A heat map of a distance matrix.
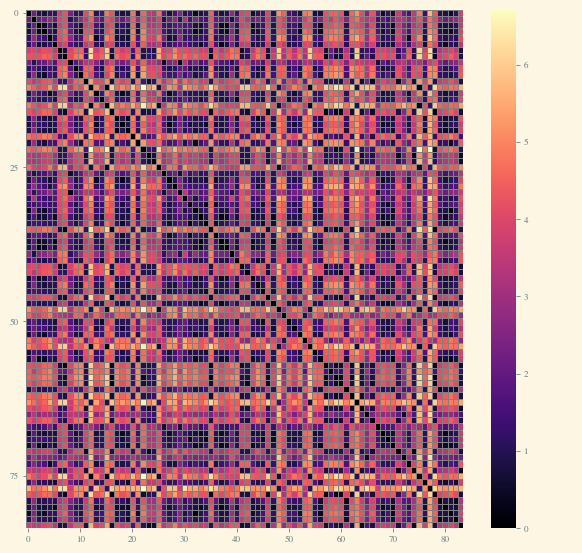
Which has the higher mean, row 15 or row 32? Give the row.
15
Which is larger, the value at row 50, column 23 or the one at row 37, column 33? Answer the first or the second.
the first
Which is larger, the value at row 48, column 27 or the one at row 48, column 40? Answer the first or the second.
the first
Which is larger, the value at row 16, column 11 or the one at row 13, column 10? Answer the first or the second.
the second
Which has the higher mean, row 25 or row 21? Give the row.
25
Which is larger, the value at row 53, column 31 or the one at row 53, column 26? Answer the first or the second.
the first
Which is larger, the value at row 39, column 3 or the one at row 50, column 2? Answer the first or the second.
the first
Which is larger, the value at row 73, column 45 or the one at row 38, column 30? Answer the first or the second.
the second
